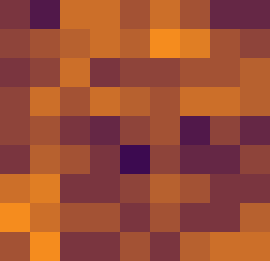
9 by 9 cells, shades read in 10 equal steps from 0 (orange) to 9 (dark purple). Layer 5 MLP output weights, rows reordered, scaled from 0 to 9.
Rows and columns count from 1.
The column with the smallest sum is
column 2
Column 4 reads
2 2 6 2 7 6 6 4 6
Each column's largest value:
6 8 6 7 9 6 8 7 7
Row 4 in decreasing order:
5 4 4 3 3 2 2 2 2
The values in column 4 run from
2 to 7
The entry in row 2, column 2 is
4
